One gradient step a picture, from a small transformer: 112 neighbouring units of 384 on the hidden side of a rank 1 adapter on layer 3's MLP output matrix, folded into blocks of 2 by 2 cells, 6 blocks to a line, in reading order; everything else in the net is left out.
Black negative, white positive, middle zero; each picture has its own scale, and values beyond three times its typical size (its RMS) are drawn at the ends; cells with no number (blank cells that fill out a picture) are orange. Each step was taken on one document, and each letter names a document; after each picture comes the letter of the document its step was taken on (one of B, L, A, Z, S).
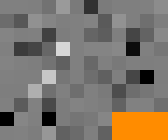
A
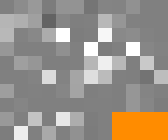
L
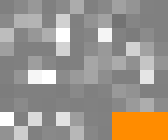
L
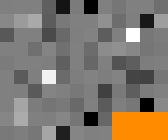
A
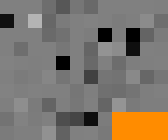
A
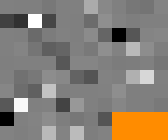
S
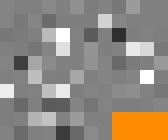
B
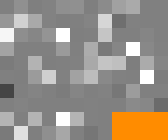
L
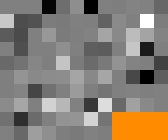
A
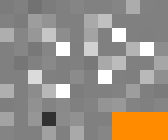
B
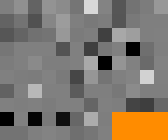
L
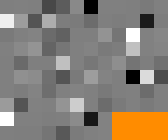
S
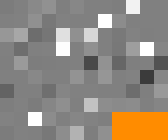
B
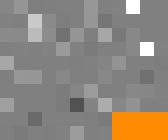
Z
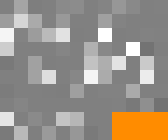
L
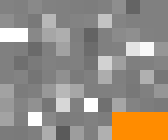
B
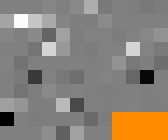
S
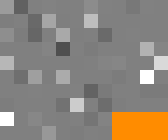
Z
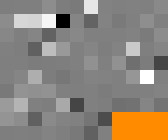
S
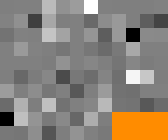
A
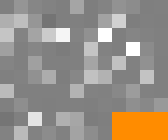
L
